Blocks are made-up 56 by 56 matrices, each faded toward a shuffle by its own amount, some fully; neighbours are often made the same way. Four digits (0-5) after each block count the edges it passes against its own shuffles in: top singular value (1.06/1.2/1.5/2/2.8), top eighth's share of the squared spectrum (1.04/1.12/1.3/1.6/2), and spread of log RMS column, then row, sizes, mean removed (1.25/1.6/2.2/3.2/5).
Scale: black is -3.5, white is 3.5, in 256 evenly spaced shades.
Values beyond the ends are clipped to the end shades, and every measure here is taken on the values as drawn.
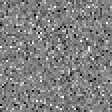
1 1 0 0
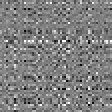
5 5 3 3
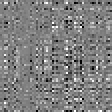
5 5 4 3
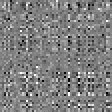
5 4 3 3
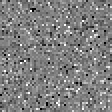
2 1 0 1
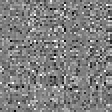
4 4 2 2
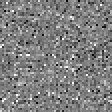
3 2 1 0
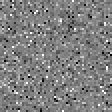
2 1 0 0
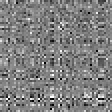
5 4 3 3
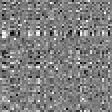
5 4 3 3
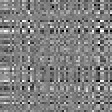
5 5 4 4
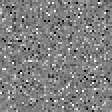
1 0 0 0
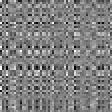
5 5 4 4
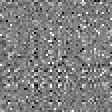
4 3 2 2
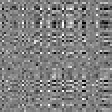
5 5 3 4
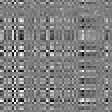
5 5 4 4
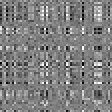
5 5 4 4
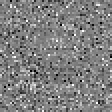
3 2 1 0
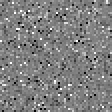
0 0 0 0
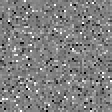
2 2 0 0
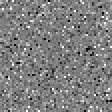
0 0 0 0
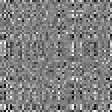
5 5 3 3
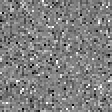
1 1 1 0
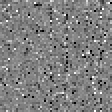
1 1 1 0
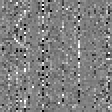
2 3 3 0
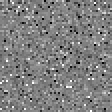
0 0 0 0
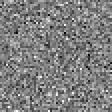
0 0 0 0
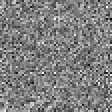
3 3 2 1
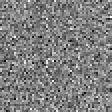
3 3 1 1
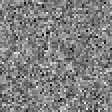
1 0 0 0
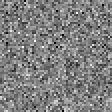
2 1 0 0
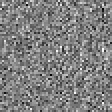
3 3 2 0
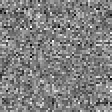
3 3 1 2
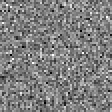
2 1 0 0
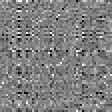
4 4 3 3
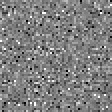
3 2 1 1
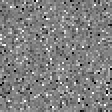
1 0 0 0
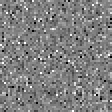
3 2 0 1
